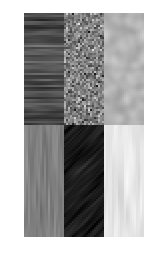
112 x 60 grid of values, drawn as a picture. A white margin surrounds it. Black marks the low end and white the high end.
It is made of 2 by 3 panels. Panel 1,1: low, streaked across. Panel 1,2: middling, fine-grained, strong in contrast. Panel 1,3: high, blotchy, faint in contrast. Panel 2,1: middling, streaked downward, faint in contrast. Panel 2,2: very low, slanting up to the right, faint in contrast. Panel 2,3: very high, streaked downward, faint in contrast.
